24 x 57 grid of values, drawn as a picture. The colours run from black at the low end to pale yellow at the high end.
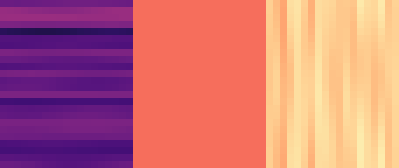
The table splits into one row of 3 panels. Panel 1,1: low, streaked across. Panel 1,2: high, flat. Panel 1,3: very high, streaked downward, faint in contrast.
